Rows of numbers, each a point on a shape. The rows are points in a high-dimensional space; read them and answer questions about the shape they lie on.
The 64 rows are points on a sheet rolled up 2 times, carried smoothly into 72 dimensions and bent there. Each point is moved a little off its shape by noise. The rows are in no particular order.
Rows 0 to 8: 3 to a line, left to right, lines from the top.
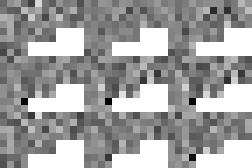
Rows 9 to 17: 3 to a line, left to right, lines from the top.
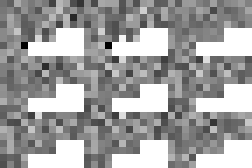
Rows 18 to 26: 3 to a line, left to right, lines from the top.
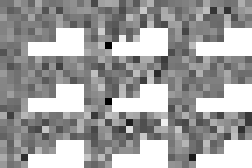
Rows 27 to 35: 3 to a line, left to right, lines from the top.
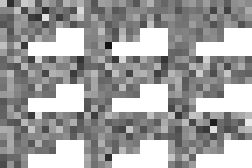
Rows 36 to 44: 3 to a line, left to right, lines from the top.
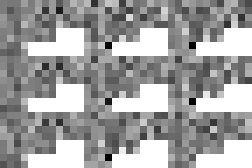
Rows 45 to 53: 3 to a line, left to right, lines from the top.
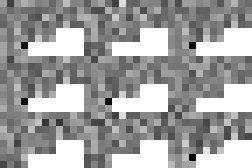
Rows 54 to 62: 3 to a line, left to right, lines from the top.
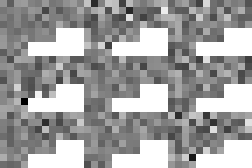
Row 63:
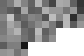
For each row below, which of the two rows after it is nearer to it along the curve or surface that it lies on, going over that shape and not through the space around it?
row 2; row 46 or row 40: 46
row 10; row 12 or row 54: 12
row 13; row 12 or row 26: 26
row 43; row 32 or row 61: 32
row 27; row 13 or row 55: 55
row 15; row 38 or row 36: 36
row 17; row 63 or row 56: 56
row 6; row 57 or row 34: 57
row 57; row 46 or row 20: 46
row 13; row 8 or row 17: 17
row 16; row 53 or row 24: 53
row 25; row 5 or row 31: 5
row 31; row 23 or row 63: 63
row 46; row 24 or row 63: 63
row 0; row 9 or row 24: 9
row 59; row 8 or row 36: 36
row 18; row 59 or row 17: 17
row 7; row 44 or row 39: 44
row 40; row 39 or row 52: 39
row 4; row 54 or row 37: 37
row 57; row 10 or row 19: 10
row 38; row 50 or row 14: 14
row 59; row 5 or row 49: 5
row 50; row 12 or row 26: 12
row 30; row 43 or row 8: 43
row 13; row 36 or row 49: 36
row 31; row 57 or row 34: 57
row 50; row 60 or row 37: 60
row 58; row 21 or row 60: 21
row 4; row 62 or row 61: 62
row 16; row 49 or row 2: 2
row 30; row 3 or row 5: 5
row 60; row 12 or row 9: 12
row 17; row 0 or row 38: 0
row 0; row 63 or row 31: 31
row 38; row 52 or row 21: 52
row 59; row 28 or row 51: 51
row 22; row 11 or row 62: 62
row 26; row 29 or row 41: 41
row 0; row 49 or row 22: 22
